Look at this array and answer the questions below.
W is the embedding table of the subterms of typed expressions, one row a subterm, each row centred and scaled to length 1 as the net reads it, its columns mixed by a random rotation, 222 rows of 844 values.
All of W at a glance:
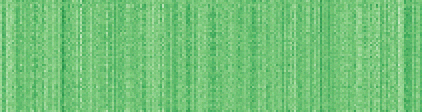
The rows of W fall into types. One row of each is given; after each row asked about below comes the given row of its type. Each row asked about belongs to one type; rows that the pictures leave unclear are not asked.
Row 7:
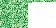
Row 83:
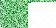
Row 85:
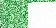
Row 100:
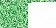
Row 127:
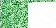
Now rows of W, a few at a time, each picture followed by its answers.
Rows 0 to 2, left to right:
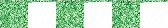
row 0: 7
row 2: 127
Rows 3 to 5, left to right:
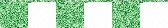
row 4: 7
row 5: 83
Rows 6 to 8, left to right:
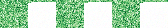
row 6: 83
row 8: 83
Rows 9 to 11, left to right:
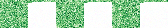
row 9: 127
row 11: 100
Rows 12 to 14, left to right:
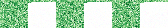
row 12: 83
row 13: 83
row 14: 127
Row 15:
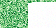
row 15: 100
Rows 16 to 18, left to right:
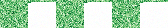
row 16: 83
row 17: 100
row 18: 83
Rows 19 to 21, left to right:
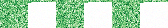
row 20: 7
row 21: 100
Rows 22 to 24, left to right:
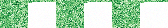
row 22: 127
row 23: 100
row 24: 7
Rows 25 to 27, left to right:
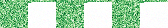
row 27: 85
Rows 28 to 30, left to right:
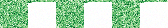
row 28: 100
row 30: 127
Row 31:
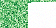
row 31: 83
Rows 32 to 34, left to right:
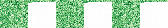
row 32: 127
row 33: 85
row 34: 127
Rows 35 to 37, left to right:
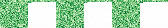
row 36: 83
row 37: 83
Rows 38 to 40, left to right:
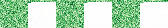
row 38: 83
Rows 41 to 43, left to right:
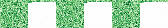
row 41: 100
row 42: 100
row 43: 127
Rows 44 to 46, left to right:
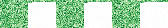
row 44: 7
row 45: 100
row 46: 7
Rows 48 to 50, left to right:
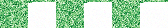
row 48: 127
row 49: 83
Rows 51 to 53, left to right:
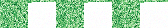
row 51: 100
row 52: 7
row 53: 7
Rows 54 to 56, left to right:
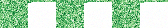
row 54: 83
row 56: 7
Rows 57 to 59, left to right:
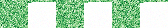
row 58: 7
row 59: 85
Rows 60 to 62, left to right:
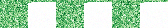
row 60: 83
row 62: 127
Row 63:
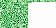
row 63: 7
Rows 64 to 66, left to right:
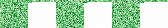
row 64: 100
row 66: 85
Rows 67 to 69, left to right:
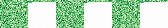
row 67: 7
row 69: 85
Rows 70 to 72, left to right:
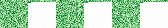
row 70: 83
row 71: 85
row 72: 83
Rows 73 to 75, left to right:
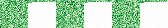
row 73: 85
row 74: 127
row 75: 85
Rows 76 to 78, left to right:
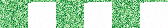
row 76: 83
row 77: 85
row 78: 127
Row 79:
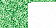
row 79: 83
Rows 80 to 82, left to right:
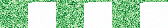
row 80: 7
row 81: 127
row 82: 83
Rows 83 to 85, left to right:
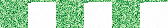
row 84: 85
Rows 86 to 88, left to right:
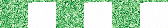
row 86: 7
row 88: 100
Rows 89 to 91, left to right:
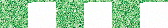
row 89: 85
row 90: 7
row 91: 83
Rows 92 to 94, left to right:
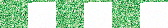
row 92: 85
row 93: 7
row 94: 83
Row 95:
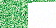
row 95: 85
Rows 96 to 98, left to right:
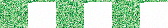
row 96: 85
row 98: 85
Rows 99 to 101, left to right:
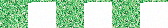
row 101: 100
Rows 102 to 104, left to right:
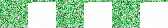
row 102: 85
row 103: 7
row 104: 127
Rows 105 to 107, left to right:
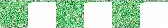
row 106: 127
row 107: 100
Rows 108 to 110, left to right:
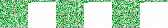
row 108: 83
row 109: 85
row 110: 7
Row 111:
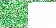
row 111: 7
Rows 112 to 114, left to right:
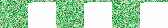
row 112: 100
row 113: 100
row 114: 7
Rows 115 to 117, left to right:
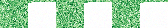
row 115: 100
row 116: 100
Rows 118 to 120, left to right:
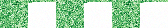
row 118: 127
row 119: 83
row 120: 127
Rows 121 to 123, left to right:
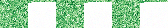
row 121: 100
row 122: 127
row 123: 85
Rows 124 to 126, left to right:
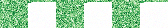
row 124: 83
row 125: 83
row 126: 7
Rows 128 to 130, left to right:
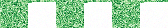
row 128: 100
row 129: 100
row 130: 7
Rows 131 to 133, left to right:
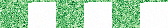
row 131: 7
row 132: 127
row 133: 85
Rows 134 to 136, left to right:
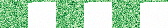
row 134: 127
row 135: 127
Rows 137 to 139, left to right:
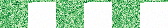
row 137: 127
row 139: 7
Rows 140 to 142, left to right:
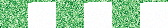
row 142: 100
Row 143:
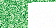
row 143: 85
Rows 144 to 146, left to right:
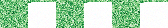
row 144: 83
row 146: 100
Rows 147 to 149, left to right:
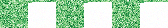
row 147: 7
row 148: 85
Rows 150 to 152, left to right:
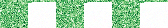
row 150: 7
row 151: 83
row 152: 7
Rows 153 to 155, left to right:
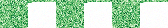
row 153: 85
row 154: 100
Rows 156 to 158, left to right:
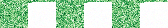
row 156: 85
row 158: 127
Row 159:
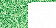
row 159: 83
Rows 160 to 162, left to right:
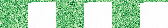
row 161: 127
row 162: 100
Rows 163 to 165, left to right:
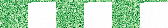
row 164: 7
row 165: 85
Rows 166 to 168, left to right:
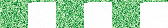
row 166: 100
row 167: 100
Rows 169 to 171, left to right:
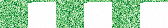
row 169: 85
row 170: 83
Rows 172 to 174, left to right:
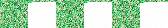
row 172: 100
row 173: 100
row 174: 85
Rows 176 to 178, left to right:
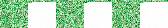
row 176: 7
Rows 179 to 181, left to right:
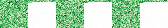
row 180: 7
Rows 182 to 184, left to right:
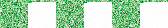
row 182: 100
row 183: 83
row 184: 100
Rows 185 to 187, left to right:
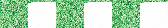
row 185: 83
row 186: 100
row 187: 127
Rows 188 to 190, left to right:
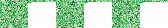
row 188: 85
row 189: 127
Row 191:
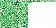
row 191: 127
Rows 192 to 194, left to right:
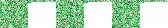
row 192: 85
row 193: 85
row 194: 127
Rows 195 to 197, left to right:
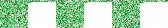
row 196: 7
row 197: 100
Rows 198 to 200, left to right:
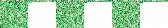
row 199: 83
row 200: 83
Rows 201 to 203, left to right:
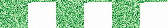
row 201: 83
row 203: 85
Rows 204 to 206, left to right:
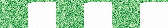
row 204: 85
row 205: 100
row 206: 100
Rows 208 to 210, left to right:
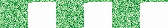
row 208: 100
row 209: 85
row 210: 83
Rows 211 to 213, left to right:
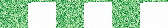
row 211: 83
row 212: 7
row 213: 100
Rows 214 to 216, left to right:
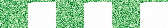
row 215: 127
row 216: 100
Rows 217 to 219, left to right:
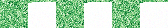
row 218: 100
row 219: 83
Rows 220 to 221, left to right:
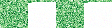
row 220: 100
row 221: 7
